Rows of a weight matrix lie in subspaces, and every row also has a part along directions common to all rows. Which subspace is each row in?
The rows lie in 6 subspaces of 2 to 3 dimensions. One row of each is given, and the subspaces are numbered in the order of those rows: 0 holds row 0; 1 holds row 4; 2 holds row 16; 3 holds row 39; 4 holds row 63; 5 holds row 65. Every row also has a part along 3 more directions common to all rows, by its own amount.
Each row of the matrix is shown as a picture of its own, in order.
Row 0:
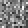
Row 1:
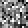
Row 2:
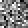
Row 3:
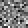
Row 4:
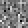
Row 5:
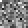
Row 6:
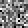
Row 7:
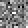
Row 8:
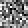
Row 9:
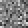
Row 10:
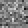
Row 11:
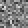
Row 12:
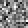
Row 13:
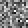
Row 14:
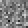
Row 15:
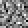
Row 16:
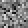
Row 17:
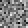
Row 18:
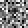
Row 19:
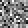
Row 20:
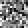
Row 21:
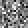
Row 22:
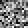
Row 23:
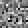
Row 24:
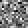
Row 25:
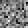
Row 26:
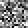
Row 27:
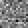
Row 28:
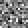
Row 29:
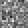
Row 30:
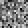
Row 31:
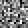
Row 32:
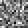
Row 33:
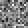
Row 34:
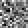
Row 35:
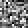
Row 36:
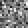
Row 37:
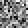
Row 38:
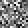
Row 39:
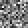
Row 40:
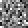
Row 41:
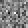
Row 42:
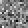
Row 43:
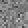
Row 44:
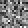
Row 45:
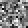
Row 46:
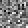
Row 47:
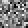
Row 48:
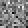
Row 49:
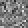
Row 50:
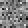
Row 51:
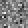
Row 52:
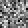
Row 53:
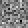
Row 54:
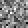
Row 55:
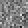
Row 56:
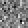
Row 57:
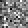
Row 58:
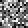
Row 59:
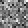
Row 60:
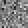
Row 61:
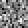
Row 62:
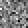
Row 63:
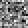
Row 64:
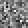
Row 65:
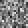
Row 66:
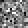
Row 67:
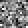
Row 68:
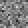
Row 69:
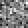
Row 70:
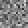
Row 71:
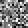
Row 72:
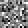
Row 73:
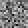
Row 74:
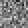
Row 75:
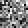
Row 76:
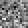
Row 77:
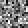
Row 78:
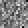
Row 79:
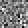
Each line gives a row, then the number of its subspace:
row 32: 0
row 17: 2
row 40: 2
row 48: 0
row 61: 2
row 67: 3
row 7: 0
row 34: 2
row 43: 5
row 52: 2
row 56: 1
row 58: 5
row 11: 3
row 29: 5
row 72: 0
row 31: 1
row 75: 4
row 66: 2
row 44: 0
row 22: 0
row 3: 2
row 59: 5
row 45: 3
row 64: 1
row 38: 3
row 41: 5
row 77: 2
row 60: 3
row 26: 0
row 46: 1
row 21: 2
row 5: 3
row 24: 3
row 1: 5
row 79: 5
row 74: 4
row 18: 4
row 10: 4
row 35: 4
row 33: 5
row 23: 1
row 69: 4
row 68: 3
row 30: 5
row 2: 2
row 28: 1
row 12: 1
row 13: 1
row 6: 5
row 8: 4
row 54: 4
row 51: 2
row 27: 1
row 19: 2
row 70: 3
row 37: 4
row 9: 2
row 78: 5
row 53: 1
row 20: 4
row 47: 3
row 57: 2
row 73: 0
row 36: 4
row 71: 5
